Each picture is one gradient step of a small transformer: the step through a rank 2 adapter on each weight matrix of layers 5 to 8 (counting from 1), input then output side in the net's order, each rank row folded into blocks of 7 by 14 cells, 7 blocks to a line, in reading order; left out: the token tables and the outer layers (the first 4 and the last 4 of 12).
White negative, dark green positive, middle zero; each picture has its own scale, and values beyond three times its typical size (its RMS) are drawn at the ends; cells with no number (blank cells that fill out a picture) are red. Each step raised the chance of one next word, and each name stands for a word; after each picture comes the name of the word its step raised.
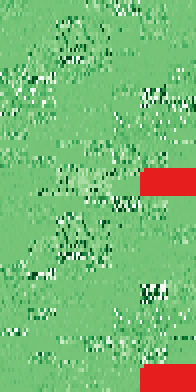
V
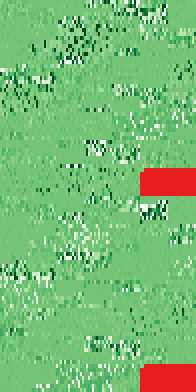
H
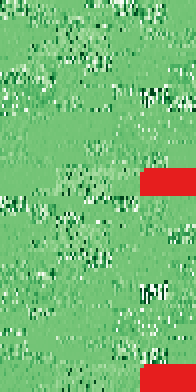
V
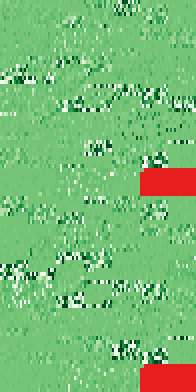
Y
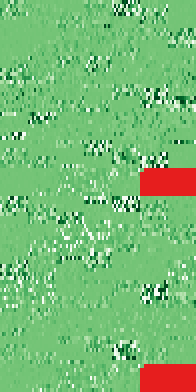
Y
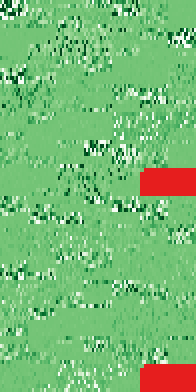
H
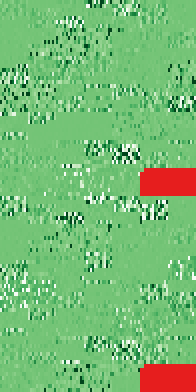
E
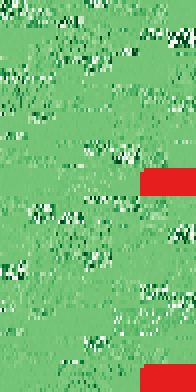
E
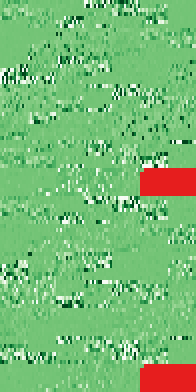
Y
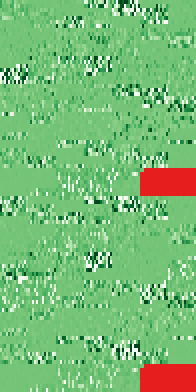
Y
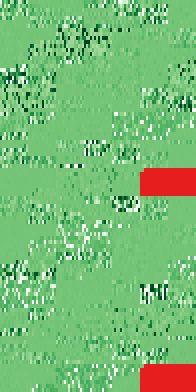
H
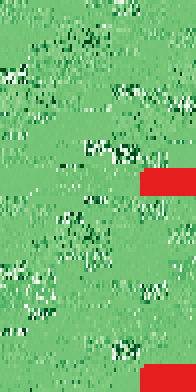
E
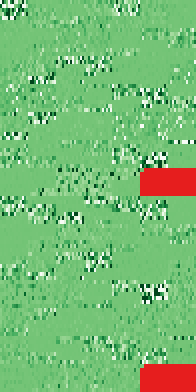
V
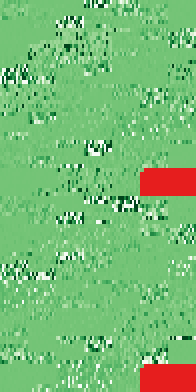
H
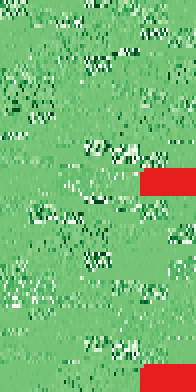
E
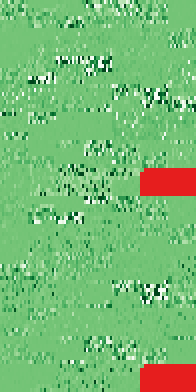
V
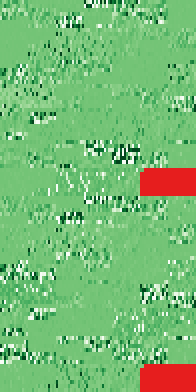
E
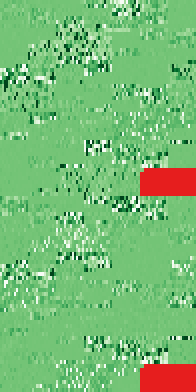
H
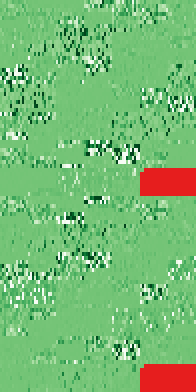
E
